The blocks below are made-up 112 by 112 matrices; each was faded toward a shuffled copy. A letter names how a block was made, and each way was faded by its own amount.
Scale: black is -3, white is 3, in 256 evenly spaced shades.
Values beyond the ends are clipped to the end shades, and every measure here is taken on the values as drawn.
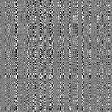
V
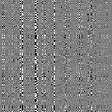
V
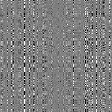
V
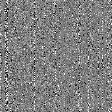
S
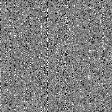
S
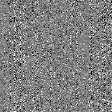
S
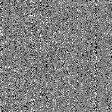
S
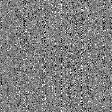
S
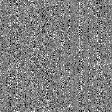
S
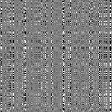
V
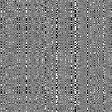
V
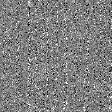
S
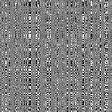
V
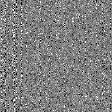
S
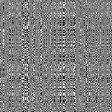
V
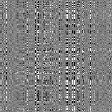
V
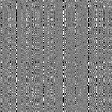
V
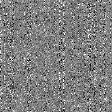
S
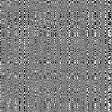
V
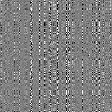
V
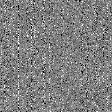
S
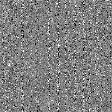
S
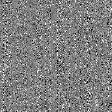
S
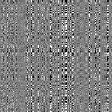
V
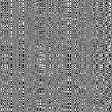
V
